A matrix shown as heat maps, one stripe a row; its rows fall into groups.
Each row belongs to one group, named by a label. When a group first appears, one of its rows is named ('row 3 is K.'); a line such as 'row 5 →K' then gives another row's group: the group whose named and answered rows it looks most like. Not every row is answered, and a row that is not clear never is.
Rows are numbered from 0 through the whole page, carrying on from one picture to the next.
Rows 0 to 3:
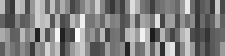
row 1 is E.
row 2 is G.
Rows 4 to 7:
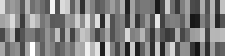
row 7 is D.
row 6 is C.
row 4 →D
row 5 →D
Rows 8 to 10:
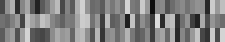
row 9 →D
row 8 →C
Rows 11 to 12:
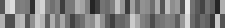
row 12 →G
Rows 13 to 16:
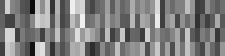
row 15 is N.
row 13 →E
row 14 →E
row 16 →E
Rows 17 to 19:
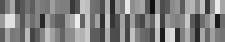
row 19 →D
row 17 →C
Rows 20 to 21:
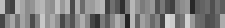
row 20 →G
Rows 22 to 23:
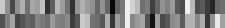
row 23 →C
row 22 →G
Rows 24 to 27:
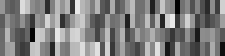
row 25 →E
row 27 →N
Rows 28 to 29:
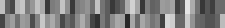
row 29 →E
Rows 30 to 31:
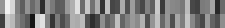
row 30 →D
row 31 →E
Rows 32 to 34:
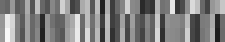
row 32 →C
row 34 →D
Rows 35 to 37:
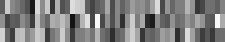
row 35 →E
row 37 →G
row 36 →C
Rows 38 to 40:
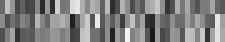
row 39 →C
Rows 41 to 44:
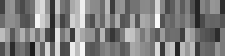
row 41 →N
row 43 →G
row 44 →E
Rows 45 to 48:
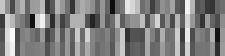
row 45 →G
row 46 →E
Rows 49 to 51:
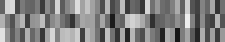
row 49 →N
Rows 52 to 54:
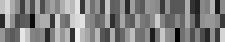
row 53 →N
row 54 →G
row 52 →D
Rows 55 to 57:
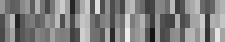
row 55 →C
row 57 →C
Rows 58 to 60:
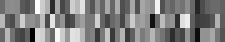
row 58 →E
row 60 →N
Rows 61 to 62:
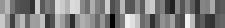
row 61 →N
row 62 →G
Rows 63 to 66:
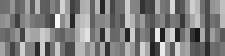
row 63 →C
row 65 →D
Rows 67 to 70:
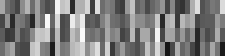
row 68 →E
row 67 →C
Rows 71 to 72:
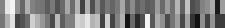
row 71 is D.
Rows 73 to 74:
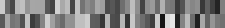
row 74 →D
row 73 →G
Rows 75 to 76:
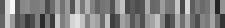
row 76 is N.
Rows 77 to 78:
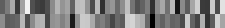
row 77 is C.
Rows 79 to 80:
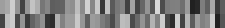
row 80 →N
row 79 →D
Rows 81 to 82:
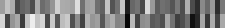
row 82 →D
